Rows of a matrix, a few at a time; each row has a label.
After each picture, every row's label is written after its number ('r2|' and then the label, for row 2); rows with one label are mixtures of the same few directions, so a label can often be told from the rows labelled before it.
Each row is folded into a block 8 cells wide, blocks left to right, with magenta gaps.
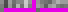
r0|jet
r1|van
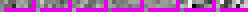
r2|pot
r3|jet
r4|van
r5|van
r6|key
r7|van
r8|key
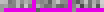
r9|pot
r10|van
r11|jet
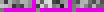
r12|van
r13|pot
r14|key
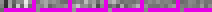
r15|jet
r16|van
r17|jet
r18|jet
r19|key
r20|pot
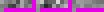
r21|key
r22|key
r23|van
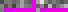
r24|pot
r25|jet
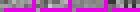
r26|jet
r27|van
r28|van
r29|pot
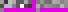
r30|key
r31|pot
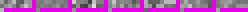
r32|van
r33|pot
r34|key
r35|jet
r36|van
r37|jet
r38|van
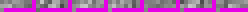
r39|jet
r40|van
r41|key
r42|jet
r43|key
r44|key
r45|van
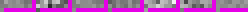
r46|van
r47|van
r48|van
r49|pot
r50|key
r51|van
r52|key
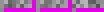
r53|key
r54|key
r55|pot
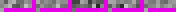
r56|van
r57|key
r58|pot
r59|pot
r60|van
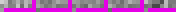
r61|pot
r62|van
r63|pot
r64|van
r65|key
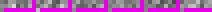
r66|pot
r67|van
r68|key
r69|pot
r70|key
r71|key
